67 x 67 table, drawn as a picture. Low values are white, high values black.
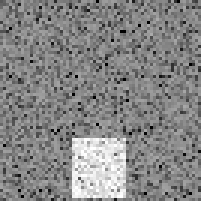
Ninth with the lowest average: bottom middle. Histogram: heavy tails on both sides. Odd patch: lower, in the bottom middle. Stripes: none.
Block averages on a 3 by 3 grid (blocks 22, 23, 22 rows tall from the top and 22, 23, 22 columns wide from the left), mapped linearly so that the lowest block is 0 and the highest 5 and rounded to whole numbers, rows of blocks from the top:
5 5 5 / 5 5 5 / 5 0 5
